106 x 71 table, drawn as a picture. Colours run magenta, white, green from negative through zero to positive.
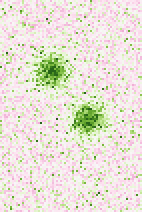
Stripes: none. Average level on the scale: 50%. Histogram: skewed, a long tail of high values. Mirror symmetry: none. Ninth with the highest average: centre. Odd rows or columns: none. Slope: none. Bumps: two.
